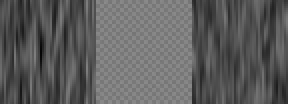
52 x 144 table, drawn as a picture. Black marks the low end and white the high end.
It is made of 1 by 3 panels. Panel 1,1: low, streaked downward. Panel 1,2: middling, checkered, faint in contrast. Panel 1,3: low, streaked downward.
